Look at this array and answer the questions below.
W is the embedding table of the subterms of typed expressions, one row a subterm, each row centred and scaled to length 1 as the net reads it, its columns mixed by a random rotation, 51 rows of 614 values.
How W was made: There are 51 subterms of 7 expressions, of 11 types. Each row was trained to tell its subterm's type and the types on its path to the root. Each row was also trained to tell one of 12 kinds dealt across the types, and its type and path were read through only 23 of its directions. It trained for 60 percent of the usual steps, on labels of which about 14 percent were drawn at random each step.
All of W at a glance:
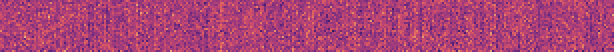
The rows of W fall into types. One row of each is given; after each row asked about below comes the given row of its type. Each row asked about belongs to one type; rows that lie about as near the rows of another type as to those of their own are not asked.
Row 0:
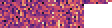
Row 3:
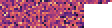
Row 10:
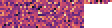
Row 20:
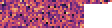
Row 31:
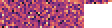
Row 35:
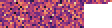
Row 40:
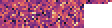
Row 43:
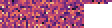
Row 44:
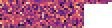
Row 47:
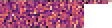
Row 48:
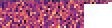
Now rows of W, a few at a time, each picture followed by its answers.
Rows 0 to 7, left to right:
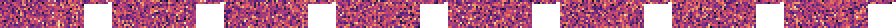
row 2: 35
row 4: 3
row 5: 10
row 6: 40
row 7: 0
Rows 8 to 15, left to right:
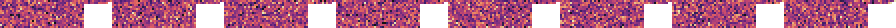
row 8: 10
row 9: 44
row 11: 35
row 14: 47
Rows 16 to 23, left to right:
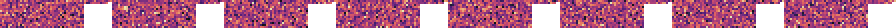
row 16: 47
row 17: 3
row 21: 10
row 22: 3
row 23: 35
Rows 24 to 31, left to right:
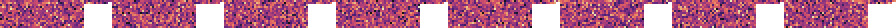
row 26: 47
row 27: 0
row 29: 40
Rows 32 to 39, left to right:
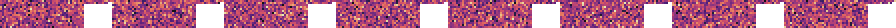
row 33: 35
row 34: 10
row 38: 3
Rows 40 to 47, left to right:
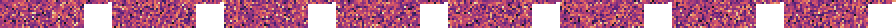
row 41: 10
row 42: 35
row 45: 3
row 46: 44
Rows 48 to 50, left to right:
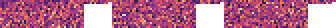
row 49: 0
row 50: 20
